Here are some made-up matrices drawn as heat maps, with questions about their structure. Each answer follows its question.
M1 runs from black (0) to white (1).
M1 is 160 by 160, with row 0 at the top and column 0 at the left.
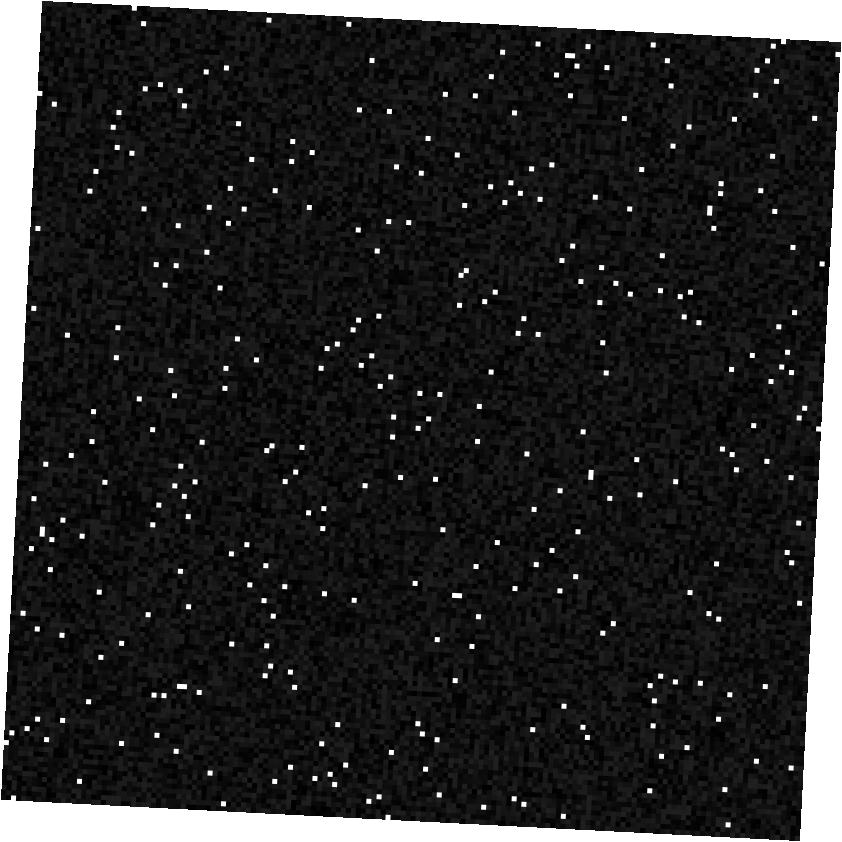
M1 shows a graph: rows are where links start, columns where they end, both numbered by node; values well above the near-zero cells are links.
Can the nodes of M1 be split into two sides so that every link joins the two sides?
yes
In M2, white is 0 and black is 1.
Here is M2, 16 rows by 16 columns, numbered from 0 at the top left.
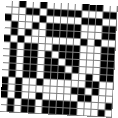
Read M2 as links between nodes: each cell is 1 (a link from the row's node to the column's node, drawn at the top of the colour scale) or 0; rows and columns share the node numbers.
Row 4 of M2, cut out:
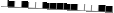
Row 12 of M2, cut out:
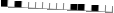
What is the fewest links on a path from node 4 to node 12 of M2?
2
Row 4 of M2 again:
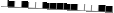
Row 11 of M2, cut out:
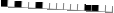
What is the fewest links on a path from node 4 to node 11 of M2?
3
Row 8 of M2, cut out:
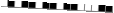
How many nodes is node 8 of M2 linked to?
9
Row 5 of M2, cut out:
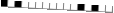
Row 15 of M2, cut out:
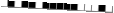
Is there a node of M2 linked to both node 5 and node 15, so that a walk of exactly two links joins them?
no
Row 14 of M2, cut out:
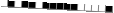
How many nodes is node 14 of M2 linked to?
9
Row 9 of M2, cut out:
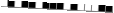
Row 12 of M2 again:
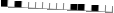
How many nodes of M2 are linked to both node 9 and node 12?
1
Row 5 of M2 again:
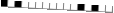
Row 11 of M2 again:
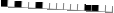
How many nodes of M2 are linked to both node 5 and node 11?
3
